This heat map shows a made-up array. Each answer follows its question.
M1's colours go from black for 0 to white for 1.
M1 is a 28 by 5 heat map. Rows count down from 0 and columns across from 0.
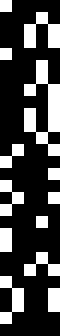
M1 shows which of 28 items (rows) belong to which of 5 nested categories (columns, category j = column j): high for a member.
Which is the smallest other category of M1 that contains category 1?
4
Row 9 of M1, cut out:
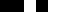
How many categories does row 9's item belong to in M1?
2
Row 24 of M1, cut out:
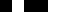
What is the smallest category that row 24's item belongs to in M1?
1
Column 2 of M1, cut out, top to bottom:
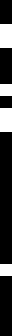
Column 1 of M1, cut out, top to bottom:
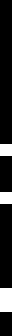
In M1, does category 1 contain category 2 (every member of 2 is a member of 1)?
no
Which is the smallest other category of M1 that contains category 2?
4
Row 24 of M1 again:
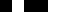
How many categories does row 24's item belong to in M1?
2
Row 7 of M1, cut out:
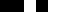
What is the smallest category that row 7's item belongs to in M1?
2
